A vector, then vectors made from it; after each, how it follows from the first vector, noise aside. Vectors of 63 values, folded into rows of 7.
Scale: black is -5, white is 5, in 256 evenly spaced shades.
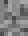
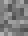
sign-scrambled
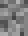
reversed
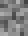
reversed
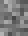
sign-scrambled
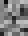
scaled up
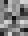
scaled up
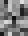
scaled up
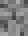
reversed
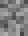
reversed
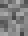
reversed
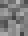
reversed
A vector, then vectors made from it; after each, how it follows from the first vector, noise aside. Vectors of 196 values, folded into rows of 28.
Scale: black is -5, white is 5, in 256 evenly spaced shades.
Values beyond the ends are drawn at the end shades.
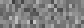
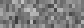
negated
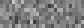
negated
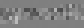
partly zeroed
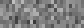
negated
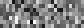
scaled up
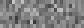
negated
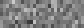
sign-scrambled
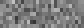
sign-scrambled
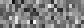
scaled up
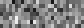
scaled up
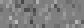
partly zeroed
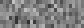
negated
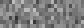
negated
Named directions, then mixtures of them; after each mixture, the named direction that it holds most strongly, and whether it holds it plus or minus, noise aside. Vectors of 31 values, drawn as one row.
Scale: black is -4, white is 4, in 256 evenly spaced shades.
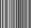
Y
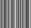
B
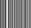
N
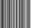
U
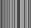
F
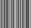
B, plus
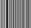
N, minus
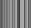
F, plus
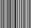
B, minus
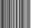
U, plus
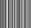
N, plus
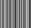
B, minus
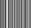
N, plus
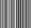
Y, plus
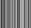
F, plus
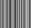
B, minus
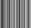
U, plus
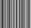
U, plus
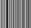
N, minus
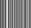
N, plus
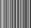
U, minus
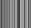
F, plus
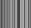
F, plus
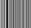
N, minus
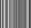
Y, plus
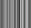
F, plus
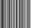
U, plus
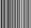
Y, minus
